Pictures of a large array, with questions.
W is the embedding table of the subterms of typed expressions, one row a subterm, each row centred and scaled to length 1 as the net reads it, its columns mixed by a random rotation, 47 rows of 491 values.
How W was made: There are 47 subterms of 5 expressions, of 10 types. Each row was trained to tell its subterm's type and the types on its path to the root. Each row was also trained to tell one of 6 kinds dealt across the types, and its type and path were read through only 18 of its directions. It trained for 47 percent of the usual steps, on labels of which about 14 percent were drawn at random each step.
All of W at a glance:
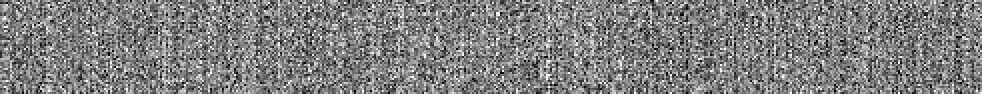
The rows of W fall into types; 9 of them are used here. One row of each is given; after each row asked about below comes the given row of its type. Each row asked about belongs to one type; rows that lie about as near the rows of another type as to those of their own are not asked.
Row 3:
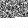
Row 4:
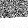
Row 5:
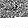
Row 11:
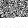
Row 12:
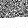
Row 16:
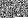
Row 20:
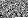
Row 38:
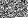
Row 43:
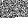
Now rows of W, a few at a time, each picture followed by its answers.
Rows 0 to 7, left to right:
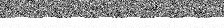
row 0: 16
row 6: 12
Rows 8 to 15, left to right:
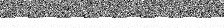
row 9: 20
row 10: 3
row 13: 43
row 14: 16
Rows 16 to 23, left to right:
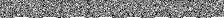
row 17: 20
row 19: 12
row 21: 20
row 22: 38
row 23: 12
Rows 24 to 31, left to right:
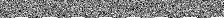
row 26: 12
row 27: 20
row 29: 43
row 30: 38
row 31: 38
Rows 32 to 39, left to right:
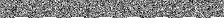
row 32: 5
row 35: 12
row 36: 16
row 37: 38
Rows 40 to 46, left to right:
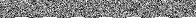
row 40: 20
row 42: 5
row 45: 5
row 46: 38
